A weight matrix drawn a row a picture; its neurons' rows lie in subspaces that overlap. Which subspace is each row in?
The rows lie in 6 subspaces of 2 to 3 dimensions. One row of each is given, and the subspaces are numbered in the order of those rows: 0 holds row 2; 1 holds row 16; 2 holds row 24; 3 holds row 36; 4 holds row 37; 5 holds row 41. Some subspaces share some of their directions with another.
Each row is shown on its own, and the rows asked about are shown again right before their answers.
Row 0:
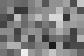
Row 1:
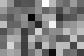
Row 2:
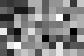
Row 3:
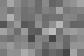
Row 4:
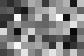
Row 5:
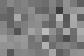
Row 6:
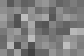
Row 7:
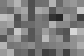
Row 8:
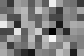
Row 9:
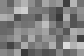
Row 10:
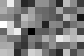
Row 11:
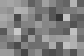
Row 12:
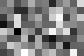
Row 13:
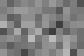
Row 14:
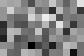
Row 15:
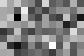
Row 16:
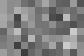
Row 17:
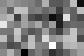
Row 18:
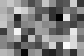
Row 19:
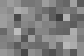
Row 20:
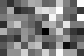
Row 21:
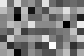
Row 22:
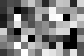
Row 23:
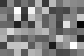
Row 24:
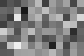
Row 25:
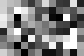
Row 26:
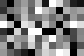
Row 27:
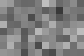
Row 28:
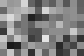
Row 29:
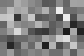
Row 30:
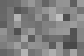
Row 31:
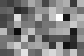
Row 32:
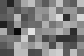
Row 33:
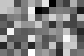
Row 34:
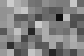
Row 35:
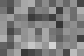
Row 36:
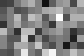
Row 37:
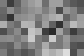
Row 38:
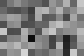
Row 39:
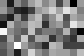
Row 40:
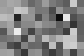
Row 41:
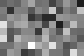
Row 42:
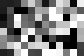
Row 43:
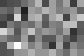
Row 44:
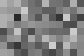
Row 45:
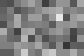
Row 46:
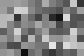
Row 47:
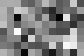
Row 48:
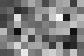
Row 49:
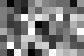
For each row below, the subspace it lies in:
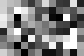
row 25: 1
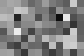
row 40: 3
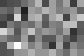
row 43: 2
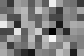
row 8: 4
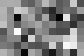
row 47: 0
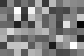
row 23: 2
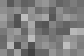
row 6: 1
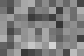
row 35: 5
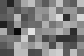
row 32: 5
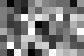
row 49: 1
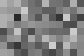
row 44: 2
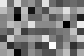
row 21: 2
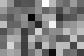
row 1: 3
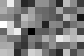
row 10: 5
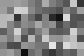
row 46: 5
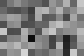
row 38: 4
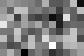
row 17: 5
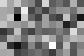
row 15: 2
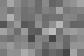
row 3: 4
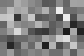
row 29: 3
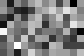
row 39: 2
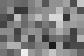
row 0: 5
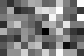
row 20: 3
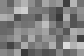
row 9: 5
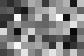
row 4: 2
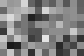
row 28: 0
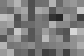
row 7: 4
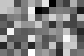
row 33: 4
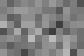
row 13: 4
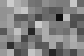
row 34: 1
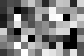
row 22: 1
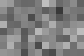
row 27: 3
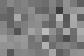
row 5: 3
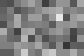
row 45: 3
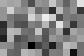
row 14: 5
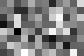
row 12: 4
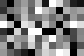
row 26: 4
